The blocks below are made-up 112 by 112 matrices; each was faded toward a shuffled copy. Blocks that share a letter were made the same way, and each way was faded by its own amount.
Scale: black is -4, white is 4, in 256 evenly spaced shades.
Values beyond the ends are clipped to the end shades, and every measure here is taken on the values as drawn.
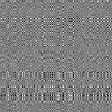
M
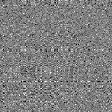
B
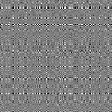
M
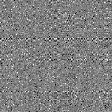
B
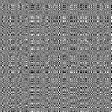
M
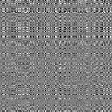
M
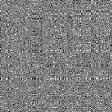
B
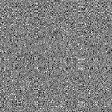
B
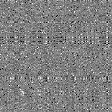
B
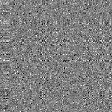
B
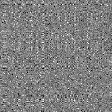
B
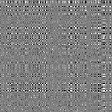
M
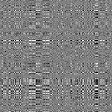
M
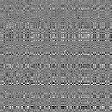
M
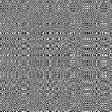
M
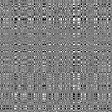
M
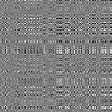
M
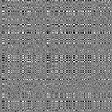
M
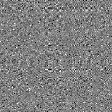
B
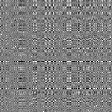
M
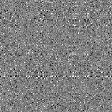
B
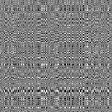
M
